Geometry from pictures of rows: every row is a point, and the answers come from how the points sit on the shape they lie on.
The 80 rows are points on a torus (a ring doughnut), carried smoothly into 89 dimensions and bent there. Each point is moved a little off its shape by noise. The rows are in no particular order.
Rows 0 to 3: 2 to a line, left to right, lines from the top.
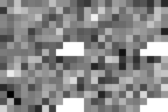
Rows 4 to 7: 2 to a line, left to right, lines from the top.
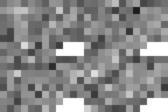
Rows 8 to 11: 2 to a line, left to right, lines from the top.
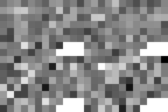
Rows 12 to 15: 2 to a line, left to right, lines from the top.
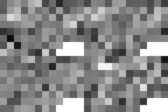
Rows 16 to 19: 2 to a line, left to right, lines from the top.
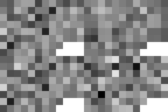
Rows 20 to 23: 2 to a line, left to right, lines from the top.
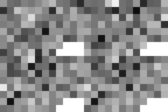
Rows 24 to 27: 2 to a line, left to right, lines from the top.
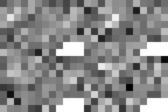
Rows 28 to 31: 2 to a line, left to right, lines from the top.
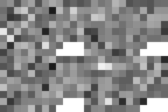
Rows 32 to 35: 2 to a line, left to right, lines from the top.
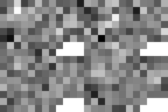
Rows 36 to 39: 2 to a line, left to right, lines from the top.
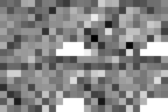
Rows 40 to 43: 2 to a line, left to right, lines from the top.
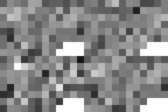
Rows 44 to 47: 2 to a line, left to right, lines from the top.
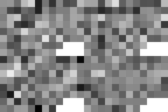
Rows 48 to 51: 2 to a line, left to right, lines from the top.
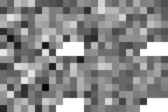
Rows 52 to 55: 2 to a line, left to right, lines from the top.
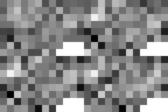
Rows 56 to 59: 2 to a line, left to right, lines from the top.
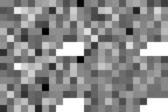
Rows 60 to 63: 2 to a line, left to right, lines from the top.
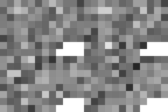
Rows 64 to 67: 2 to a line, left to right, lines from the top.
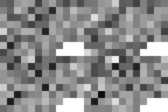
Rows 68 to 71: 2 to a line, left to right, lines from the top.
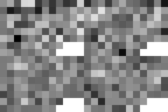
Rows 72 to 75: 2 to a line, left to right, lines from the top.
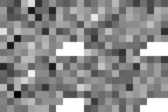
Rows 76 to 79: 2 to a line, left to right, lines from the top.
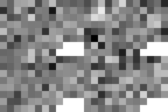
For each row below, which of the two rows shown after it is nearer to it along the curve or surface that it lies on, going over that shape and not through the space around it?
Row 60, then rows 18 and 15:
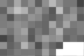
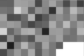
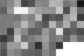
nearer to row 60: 18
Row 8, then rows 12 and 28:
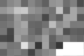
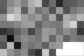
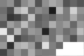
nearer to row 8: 12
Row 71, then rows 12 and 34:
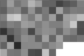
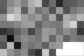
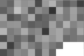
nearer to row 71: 12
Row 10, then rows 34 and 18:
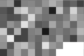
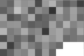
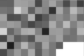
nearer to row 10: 18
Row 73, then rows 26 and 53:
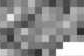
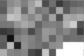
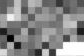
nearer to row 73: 26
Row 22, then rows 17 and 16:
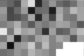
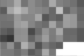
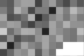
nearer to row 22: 16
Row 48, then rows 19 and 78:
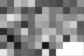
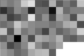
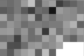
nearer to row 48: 78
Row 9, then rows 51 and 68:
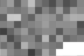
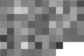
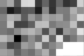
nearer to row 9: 68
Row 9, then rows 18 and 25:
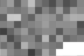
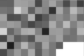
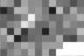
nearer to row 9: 18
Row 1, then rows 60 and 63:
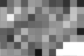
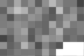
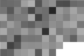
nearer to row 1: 60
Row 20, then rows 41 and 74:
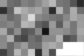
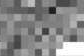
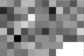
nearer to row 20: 74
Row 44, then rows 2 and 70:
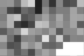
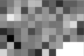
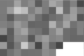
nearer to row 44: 2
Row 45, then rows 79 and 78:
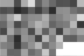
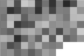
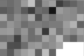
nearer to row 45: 78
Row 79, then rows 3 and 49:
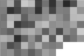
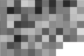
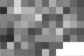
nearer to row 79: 3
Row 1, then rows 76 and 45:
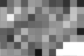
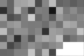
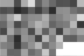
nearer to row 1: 45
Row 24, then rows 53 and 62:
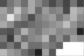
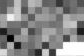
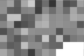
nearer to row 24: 62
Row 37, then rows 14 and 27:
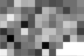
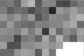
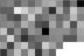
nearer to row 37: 14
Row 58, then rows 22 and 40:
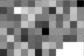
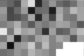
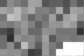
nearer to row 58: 22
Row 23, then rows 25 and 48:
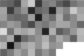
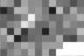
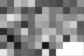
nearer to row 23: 25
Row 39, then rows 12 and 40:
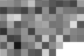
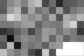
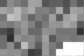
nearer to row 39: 12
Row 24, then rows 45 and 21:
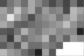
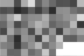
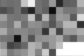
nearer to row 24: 45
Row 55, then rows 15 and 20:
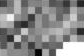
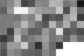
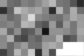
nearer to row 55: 15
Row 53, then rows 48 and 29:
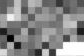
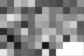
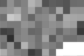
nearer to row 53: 48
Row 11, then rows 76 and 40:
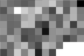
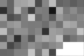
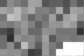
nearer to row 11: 76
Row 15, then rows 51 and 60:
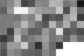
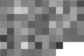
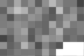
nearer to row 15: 51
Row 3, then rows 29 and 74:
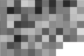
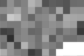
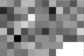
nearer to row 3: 29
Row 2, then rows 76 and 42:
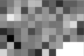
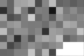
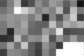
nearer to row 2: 42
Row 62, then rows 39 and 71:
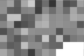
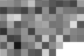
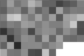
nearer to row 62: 71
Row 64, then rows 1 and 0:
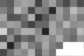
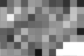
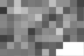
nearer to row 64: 0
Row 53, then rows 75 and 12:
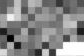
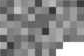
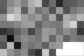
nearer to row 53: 12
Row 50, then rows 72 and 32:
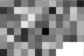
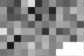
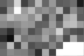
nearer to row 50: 72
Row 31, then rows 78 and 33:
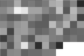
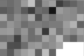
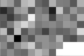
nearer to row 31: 78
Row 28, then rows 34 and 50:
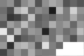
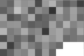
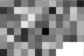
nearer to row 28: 50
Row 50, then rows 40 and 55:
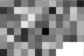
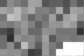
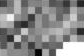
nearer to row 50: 40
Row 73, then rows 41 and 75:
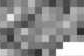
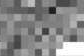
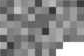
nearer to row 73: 41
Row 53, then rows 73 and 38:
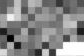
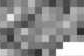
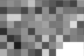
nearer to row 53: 38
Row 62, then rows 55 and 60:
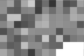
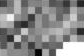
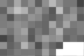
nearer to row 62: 55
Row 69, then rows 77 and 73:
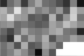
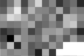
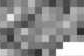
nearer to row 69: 73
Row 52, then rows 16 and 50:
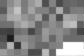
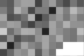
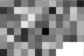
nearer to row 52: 16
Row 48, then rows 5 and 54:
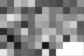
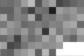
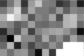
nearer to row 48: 54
